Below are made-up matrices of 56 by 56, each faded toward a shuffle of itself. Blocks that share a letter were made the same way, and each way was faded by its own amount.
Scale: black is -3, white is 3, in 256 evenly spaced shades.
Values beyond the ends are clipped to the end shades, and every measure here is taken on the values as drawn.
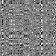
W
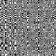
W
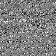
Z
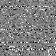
Z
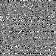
Z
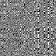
W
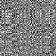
W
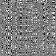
W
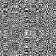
W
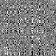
W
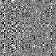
W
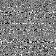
Z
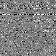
Z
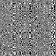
W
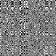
W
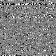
Z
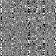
W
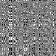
W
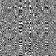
W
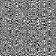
W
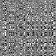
W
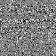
Z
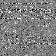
Z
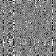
W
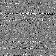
Z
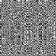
W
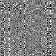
W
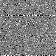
Z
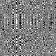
W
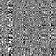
W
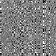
W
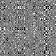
W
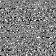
Z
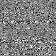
Z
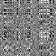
W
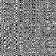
W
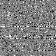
Z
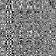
W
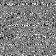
Z
